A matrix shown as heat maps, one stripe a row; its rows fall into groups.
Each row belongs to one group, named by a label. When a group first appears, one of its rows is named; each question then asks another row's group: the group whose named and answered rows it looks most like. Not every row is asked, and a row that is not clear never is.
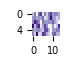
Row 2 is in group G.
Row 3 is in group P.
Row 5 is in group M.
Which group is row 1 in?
G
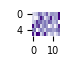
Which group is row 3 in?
P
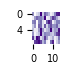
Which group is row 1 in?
M
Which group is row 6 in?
P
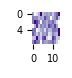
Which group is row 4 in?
P
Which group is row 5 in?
P
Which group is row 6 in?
M
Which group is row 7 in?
G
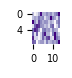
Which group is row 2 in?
P
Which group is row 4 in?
G
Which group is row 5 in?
M
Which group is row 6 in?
M
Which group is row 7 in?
P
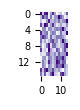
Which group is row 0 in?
P
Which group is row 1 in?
G
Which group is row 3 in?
P
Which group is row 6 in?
G
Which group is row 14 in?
P
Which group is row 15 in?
M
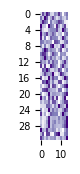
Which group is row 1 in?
P
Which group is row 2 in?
G
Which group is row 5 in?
P
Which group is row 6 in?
M
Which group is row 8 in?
M
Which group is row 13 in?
M
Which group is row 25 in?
M
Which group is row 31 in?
P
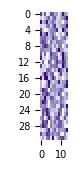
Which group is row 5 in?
P
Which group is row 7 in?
G
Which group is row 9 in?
G
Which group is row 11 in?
M
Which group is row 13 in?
M
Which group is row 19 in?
G
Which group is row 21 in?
M
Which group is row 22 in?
G
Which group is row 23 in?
P
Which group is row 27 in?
G
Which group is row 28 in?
G
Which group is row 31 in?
M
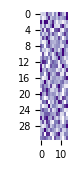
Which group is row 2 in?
P
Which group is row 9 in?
M
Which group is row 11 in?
G
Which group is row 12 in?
G
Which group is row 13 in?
M
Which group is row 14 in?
P
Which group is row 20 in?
P
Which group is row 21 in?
M
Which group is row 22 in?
G
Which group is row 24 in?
G
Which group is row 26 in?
P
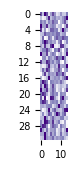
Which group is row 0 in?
P
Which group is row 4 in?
M
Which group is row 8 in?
M
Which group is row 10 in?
P
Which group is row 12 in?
P
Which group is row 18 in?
P
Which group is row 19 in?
P
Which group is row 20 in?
G
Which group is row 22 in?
G
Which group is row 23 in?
G
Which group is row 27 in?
P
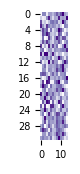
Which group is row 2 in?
M
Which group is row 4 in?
G
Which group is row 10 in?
P
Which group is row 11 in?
G
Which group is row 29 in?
G
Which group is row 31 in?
G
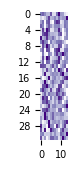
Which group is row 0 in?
G
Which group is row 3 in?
P
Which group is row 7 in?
G
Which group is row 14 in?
G
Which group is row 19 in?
G
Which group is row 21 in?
G
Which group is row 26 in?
P
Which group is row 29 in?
M
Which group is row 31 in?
M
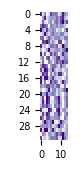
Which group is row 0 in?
M
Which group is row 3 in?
G
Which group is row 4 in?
P
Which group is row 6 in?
P
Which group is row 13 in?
G
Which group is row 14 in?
P
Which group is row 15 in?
G
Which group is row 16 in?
P
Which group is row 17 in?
M
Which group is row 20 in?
P
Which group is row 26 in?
P
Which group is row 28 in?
G
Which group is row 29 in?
P
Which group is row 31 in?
M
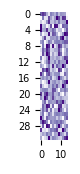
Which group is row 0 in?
G
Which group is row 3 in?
M
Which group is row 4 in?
P
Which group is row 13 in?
M
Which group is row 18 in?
M
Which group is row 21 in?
P
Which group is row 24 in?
G
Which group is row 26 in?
P
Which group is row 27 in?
G
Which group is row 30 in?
G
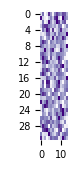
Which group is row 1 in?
M
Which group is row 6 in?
M
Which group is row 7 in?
G
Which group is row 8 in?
P
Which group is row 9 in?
M
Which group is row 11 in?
G
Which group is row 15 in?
G
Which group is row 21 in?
G
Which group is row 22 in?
P
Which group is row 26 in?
G
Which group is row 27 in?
P
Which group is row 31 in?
M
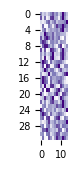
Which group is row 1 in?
M
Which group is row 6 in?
P
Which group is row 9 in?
M
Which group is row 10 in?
M
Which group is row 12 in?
G
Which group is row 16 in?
G
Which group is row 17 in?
G
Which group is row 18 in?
M
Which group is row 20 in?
M
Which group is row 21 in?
M
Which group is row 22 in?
M
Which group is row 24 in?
P
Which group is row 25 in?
G
